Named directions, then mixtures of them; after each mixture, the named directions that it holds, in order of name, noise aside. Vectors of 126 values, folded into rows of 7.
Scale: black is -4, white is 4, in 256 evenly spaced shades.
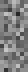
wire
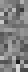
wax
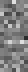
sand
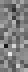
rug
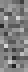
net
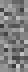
net, wax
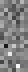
rug, wax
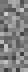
wax, wire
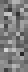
net, wire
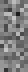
wire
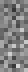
net, rug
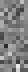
rug, wax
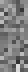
net, wax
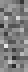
net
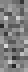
net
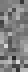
net, wax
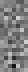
net, rug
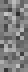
wire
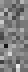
rug, wax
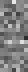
sand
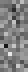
rug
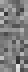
net, wax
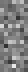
net, sand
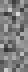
wire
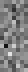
rug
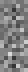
net, rug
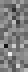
rug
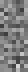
net, wax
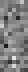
net, wax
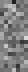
rug, sand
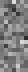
rug, sand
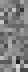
wax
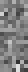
sand, wax
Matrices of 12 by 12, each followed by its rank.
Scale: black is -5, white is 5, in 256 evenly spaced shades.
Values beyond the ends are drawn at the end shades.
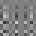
one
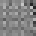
two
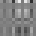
one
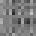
two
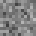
full rank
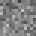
full rank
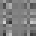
one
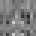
two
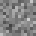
full rank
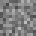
full rank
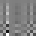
one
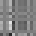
one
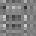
one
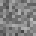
full rank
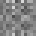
two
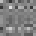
two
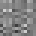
two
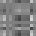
one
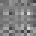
two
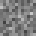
full rank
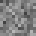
full rank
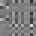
two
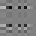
one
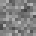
full rank
